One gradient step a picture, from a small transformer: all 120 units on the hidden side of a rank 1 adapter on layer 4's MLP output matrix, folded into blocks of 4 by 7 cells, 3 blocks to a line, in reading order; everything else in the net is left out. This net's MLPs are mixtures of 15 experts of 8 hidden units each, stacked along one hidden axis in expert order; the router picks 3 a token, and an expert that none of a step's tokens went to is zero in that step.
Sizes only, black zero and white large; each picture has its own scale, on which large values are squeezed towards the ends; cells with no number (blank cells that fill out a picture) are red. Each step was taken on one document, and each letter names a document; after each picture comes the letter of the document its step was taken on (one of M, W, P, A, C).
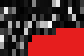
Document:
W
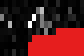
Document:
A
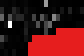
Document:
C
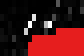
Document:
A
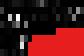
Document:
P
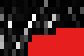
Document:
A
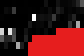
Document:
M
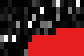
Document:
W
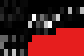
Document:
C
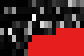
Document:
M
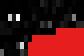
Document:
P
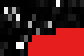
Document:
P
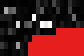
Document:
W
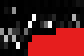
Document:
M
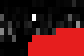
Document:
M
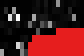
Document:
P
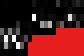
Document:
M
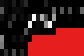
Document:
C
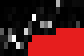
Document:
M
